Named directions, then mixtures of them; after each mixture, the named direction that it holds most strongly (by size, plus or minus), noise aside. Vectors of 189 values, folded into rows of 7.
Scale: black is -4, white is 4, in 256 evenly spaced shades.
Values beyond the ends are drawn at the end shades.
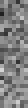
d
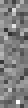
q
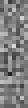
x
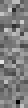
q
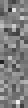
q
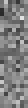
d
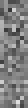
x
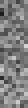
d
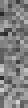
d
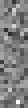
q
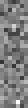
q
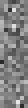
q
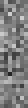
x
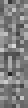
x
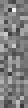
x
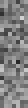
d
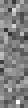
q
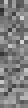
d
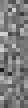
x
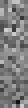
d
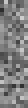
x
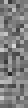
x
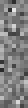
q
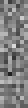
x
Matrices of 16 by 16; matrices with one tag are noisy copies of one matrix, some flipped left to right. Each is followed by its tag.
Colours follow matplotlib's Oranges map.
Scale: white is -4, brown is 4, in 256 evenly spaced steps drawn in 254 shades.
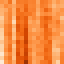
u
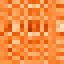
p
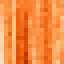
u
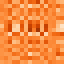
p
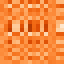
p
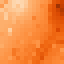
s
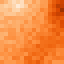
s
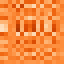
p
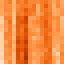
u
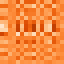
p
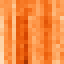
u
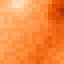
s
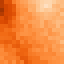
s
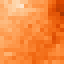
s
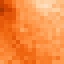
s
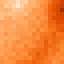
s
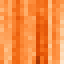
u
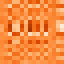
p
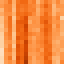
u
